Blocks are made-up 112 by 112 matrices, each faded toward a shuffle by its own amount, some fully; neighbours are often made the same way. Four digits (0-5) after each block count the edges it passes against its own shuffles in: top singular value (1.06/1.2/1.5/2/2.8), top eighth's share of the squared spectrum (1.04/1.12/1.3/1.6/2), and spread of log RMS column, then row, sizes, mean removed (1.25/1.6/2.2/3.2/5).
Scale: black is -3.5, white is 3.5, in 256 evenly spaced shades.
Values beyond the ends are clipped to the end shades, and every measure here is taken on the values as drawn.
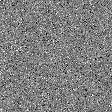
0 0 0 0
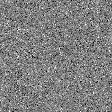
0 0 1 0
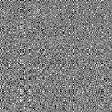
5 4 3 3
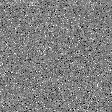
1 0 0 0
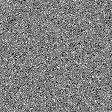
2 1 0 0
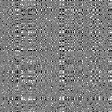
5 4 4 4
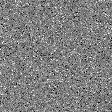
1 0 0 0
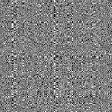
5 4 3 3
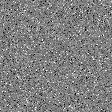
0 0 0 0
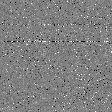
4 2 0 1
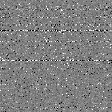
4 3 0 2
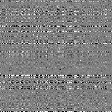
5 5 2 4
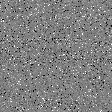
2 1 0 1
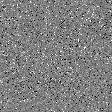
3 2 0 1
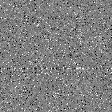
3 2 0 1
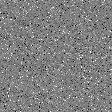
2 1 0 1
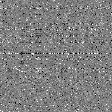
4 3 1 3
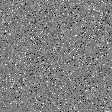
1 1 0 0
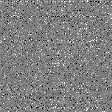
4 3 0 2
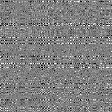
5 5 3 4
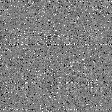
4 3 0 2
